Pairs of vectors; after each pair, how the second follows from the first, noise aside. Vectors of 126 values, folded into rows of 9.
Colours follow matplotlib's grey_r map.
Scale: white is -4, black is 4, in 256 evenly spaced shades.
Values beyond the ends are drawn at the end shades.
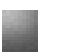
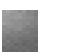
shrunk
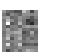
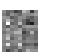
copied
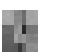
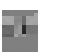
partly zeroed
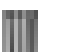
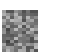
shuffled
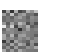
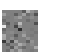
partly zeroed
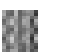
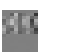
partly zeroed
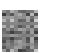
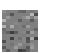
partly zeroed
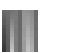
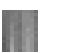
shrunk
